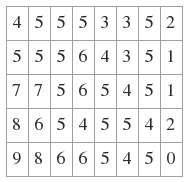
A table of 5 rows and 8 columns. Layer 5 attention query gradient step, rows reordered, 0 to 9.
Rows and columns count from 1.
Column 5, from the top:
3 4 5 5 5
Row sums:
32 34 40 39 43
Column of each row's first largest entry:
2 4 1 1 1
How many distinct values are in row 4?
5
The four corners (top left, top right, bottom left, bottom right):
4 2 9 0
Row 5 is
9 8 6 6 5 4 5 0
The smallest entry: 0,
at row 5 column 8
